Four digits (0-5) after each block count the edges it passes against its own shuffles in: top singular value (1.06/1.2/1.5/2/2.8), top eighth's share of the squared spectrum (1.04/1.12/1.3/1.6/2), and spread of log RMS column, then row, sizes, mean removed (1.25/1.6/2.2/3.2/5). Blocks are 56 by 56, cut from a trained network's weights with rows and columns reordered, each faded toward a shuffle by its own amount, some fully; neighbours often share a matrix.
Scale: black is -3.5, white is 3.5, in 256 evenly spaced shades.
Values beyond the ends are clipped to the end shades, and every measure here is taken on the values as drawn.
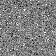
1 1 0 0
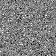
1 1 0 0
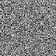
3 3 1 1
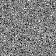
1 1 0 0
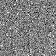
2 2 1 0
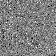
0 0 0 0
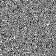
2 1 0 0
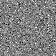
1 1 0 0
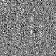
3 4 1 2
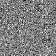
2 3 1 1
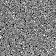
0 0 0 0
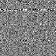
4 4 2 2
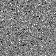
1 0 0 0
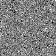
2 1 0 0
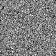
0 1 0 0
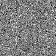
2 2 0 0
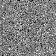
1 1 1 0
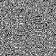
3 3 0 2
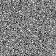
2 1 0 0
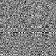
4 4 0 3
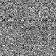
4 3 0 2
